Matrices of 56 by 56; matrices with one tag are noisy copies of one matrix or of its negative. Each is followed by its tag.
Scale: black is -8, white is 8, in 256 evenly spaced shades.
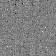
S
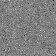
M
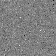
M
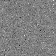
M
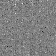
S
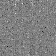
S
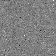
M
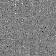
S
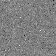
M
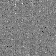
S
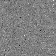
M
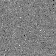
M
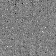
S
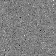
M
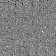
S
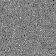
M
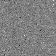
M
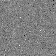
M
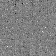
S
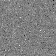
M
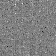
S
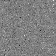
M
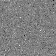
M
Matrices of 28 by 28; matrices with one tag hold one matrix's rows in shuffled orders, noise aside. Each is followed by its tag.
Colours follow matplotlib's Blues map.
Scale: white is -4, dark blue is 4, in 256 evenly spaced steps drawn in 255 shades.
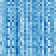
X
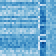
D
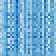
X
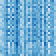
X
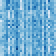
X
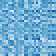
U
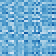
U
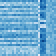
D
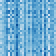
X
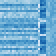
D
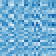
U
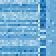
D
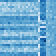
D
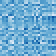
U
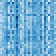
X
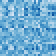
U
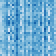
X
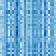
X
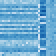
D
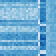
D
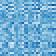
U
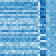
D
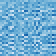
U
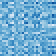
U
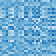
U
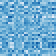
U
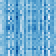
X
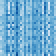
X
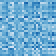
U
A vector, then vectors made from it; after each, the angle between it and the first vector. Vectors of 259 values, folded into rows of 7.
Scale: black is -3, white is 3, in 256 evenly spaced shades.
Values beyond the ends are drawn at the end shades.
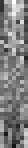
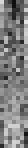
nearly opposite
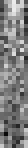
nearly parallel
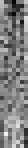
nearly opposite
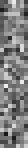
partly aligned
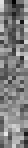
nearly opposite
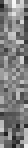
nearly parallel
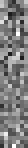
partly opposed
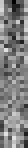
nearly opposite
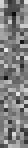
partly opposed
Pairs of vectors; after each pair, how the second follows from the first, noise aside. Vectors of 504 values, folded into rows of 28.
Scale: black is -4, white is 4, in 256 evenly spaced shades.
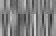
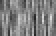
negated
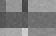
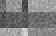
copied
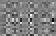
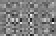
copied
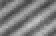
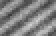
copied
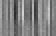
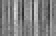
negated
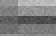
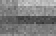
copied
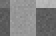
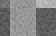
copied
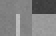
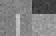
copied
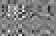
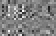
copied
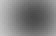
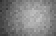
negated
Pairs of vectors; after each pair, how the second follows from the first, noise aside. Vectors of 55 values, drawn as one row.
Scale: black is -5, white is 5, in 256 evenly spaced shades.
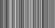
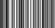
scaled up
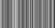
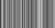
reversed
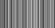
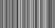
shuffled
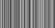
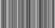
shuffled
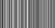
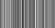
shuffled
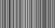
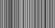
reversed
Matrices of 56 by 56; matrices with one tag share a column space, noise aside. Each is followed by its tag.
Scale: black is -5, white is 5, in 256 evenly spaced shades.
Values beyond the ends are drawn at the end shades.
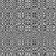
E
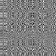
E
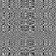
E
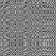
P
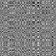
P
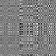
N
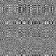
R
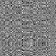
P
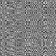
P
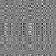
N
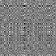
N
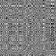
N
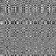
R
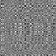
N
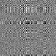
R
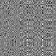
P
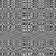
E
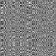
P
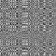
E
